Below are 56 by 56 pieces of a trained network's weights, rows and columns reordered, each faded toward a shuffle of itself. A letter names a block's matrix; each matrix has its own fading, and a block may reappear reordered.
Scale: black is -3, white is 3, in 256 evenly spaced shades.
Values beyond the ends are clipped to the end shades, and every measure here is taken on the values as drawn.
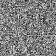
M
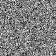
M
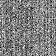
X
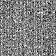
X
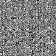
X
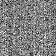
X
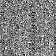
X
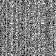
X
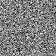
M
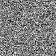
M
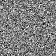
M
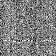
X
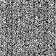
X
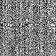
X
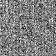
X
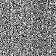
X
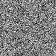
M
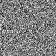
M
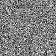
M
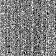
X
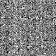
X
